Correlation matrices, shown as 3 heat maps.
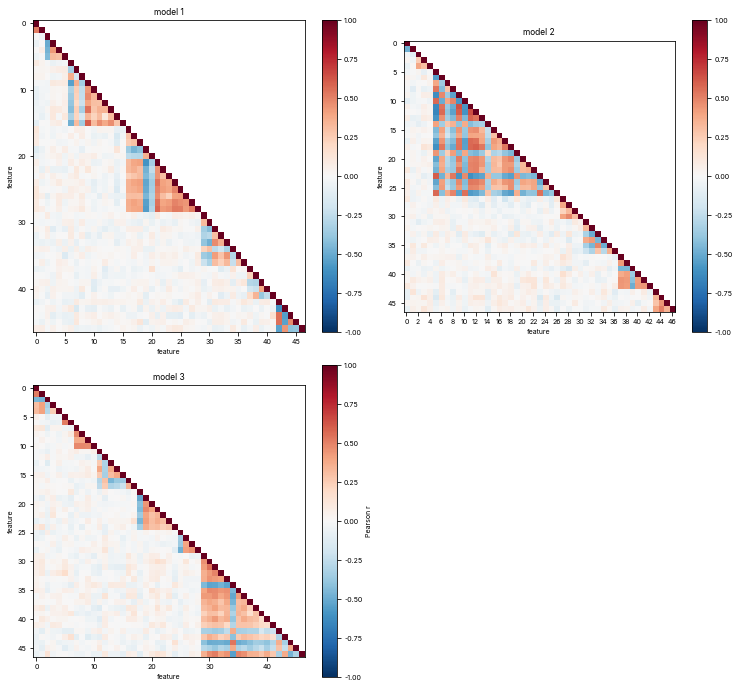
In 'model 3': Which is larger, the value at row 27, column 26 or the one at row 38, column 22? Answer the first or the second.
the first
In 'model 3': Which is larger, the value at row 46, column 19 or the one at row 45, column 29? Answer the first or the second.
the first
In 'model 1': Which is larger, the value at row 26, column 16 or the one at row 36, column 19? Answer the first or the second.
the first
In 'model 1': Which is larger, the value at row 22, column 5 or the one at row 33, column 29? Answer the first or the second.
the first
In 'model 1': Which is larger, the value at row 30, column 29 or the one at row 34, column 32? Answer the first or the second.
the first
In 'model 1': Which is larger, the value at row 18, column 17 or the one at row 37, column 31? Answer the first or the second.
the first
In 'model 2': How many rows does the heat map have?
47
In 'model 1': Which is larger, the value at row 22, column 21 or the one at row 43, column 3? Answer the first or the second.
the first
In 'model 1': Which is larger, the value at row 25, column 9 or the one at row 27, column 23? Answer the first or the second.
the second
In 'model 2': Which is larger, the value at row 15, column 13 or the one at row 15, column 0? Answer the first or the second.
the first
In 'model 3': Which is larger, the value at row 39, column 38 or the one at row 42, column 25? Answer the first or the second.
the first
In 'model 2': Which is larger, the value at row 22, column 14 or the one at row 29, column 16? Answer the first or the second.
the second
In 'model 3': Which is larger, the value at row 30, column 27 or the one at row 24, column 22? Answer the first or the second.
the second
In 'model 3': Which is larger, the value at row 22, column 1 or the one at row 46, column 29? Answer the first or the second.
the second
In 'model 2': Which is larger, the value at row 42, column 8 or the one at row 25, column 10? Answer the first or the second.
the first
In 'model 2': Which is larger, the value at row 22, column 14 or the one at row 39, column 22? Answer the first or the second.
the second
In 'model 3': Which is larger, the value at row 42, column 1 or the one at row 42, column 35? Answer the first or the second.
the first
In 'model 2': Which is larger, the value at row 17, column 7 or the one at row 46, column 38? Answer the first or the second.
the second
